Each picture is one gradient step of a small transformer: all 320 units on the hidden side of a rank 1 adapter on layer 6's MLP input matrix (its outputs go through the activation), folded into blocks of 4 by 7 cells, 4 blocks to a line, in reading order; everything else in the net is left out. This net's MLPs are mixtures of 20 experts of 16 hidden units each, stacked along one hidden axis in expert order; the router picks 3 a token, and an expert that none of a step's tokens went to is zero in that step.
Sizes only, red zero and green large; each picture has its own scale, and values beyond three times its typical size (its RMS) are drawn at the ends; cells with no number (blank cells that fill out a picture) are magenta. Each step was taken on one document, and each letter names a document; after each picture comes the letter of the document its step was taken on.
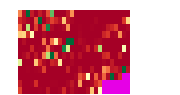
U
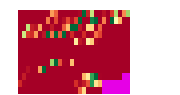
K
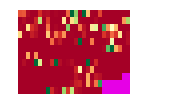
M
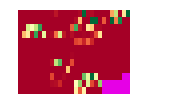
K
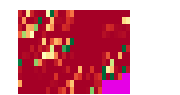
U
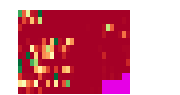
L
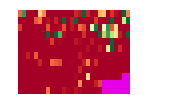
M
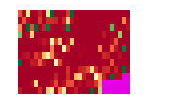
U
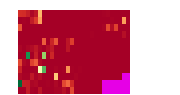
L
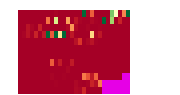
K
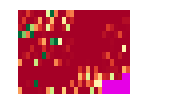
U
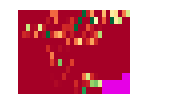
K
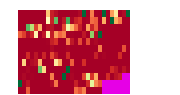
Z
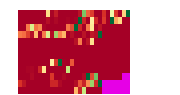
Z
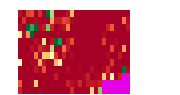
U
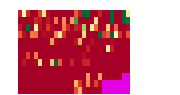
M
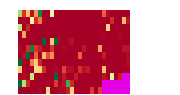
L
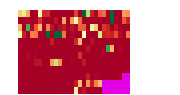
M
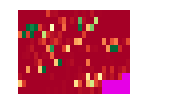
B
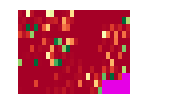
U
